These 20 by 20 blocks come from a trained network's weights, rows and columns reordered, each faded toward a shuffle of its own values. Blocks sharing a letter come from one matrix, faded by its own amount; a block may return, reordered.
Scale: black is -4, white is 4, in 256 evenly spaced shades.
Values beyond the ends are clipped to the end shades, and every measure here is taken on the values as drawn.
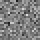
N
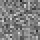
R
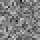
N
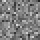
R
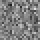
N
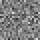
N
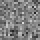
N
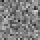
N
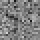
R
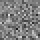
N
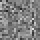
R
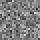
N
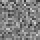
N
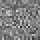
N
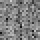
R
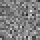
N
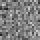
N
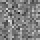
R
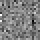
R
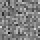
R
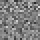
N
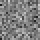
N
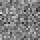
N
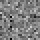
R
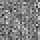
R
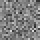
N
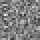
N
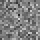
R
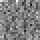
R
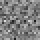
N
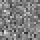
R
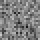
R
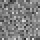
N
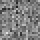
R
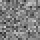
N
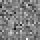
R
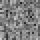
R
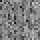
R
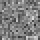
N
